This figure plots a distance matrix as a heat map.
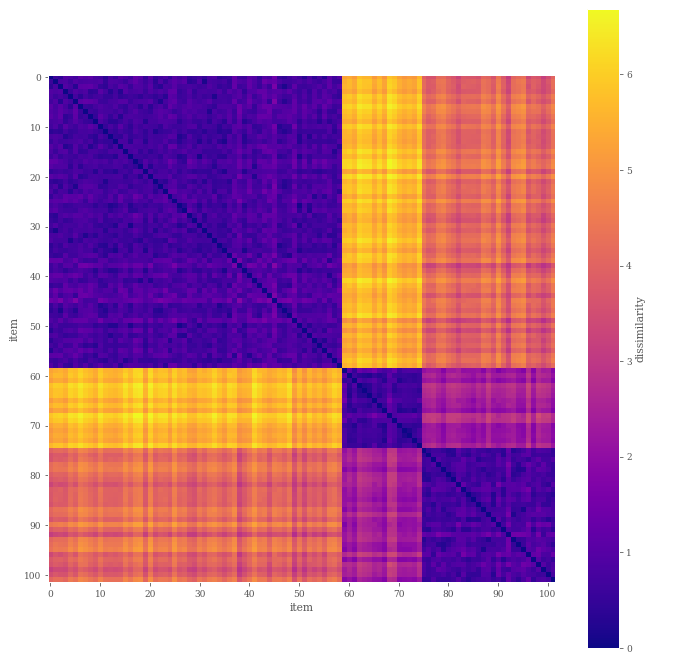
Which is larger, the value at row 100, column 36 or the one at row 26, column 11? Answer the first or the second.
the first
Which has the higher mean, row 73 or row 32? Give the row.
73
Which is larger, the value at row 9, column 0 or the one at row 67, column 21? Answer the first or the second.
the second
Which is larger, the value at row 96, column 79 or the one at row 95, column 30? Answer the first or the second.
the second
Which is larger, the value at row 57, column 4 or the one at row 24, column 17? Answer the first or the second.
the second
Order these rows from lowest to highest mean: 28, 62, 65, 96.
28, 96, 65, 62
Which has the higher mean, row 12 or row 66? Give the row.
66
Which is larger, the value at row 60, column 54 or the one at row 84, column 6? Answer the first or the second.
the first
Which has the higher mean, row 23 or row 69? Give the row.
69
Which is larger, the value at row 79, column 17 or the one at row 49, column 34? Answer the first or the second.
the first
